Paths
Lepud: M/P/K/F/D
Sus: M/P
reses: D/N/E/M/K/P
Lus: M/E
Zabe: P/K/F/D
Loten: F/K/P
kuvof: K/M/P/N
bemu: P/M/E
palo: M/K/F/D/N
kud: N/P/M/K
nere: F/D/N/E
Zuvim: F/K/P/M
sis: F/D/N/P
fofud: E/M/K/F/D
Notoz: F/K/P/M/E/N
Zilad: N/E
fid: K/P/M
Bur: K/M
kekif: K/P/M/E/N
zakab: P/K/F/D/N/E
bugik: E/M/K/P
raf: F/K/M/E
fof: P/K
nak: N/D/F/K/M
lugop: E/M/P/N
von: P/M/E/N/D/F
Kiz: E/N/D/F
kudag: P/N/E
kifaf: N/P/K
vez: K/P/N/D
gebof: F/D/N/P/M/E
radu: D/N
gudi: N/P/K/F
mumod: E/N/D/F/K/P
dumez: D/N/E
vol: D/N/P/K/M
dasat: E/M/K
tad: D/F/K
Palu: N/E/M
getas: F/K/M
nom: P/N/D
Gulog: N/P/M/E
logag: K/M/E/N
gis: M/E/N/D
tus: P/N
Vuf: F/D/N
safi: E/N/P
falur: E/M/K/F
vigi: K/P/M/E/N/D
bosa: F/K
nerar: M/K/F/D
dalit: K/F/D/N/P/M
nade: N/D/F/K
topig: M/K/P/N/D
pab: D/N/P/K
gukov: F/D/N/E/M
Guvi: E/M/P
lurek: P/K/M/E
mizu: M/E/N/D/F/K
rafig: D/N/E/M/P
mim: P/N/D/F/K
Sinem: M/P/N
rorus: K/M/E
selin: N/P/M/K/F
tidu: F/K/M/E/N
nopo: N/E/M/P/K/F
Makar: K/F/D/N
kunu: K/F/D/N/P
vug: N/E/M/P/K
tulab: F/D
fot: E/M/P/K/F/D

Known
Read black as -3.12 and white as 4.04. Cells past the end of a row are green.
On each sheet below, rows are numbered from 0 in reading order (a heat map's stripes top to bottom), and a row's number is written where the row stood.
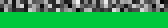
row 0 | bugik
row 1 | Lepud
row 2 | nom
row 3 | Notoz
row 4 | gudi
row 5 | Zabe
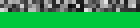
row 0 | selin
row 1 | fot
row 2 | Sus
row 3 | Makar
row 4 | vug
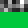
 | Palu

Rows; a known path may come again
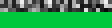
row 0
lugop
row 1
rafig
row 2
bugik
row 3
tus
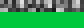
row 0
Notoz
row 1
kuvof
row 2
mizu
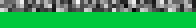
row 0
palo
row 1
kud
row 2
gukov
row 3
nopo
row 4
nom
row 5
zakab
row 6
nerar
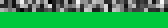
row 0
safi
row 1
fid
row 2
Palu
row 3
getas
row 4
fot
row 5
logag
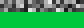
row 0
vol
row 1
Makar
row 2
gudi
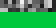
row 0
tidu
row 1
topig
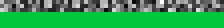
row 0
Lepud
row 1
reses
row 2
vug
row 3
vez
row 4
Zabe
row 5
gis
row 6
selin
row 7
mim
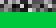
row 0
Sus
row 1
kunu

